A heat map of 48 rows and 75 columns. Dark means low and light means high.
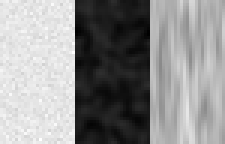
It is made of 1 by 3 panels. Panel 1,1: very high, fine-grained, faint in contrast. Panel 1,2: very low, blotchy, faint in contrast. Panel 1,3: high, streaked downward.
